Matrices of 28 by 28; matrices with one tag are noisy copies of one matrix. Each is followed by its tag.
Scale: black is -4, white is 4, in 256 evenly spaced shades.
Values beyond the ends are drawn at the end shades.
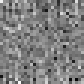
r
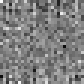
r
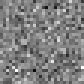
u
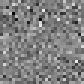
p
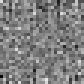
r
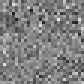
p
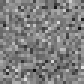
u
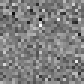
p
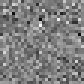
p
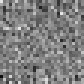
r
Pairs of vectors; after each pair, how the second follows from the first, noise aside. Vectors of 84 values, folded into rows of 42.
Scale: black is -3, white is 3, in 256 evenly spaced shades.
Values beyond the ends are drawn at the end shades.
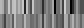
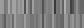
shrunk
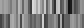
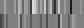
partly zeroed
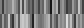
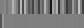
partly zeroed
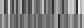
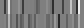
partly zeroed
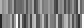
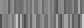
shrunk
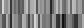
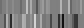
partly zeroed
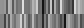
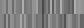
shrunk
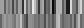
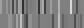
partly zeroed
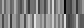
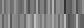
shrunk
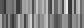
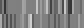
partly zeroed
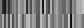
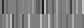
partly zeroed
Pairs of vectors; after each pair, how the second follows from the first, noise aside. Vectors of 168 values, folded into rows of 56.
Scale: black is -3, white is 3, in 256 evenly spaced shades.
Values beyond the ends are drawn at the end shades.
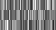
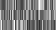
shuffled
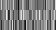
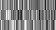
sign-scrambled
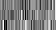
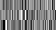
sign-scrambled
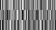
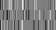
partly zeroed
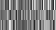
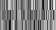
sign-scrambled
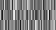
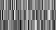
sign-scrambled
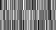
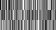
sign-scrambled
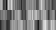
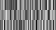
shuffled
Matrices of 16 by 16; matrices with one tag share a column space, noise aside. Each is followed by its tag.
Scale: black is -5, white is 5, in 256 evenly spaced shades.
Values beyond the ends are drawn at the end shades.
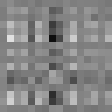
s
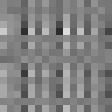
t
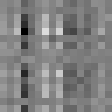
t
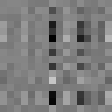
s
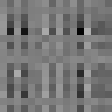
t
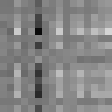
t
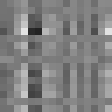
t
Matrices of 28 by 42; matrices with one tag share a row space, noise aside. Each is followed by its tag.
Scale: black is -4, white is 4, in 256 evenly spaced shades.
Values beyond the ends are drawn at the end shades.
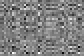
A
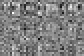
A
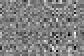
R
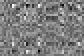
A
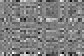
A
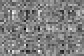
A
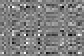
A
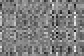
R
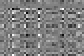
A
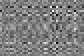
R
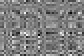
A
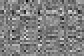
A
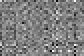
R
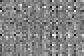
R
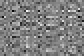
A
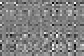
R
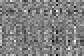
R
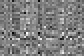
A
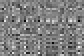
A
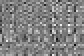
R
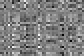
A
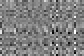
R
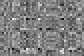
A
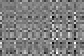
R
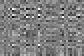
A
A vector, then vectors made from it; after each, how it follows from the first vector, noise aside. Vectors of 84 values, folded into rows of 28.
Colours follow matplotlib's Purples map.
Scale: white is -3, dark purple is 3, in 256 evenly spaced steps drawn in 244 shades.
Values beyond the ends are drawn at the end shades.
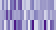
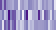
wrapped around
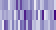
wrapped around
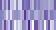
negated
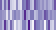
negated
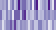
wrapped around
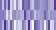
negated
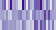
reversed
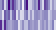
wrapped around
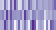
sign-scrambled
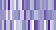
negated
